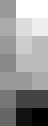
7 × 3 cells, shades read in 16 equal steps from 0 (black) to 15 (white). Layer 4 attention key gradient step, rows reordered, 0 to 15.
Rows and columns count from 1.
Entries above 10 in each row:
2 2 2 2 0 0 0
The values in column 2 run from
1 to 15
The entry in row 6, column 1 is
7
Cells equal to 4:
2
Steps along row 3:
up down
